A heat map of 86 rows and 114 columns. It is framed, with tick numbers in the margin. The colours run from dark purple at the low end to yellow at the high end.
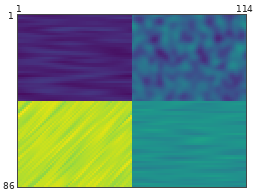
It is made of 2 by 2 panels. Panel 1,1: very low, streaked across, faint in contrast. Panel 1,2: low, blotchy. Panel 2,1: very high, slanting up to the right, faint in contrast. Panel 2,2: middling, streaked across, faint in contrast.
